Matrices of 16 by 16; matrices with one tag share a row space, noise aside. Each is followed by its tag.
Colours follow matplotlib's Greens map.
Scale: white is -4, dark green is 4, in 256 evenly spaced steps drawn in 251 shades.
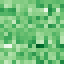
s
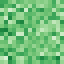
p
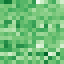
s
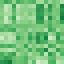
s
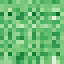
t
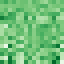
p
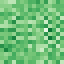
s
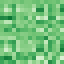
s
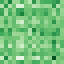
t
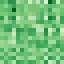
s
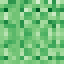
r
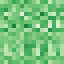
r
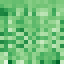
p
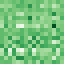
t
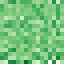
r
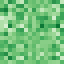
p
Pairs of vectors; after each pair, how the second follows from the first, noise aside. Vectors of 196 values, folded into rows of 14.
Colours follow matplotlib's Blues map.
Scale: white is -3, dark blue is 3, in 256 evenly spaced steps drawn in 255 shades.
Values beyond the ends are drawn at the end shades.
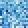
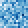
wrapped around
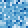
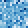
copied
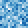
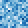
copied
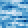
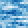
negated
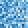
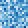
wrapped around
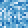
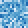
wrapped around
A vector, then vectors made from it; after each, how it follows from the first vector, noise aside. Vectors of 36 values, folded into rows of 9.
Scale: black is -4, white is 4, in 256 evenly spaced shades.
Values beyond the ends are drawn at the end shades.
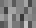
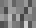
copied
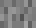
shrunk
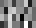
scaled up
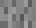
shrunk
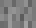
shrunk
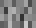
copied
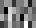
scaled up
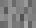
shrunk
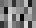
scaled up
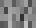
copied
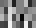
scaled up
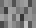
copied
